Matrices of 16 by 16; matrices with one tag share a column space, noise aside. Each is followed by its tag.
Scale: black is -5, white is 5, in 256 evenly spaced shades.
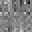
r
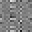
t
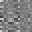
t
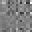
r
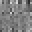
r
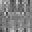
r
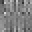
r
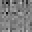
r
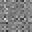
t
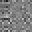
t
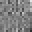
r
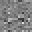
t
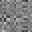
t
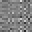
t
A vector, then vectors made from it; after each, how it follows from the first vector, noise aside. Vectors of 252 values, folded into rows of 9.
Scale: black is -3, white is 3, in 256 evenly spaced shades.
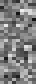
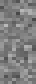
shrunk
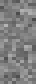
shrunk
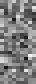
wrapped around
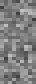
shrunk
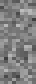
shrunk
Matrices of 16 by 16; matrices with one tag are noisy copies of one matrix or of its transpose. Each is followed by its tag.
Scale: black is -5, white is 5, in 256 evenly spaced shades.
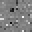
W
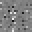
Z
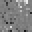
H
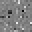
W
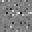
Z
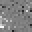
H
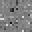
W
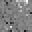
H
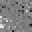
H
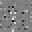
Z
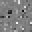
W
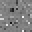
W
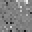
H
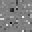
W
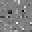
W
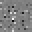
Z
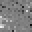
H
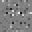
Z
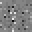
Z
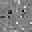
W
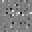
Z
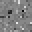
W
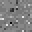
W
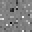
W
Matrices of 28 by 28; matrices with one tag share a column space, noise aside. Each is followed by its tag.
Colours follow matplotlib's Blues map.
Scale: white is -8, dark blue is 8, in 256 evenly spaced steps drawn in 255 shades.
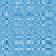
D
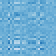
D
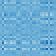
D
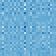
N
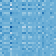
N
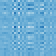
N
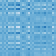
N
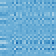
D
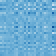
N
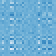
D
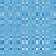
D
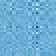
N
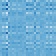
N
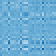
D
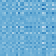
N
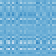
D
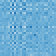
N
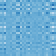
N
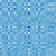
N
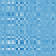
D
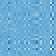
D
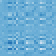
D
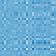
D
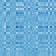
N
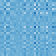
N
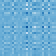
N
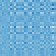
N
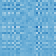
N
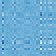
D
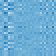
N
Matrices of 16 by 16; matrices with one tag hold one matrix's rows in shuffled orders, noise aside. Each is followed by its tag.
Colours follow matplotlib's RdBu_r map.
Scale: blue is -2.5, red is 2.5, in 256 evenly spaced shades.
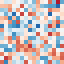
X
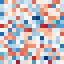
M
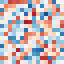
M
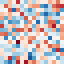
X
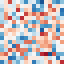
M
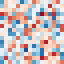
M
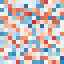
M
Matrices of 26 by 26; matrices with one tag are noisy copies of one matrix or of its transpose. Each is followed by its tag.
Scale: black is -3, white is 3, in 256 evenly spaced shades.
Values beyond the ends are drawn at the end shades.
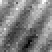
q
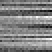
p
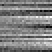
p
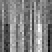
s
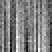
p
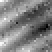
q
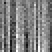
p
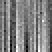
p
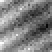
q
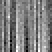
p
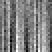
p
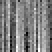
p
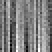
p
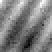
q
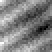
q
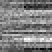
s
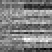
s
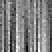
p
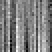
p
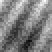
q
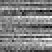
p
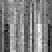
s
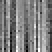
p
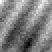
q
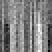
s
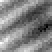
q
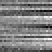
p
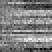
s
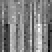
s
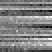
p
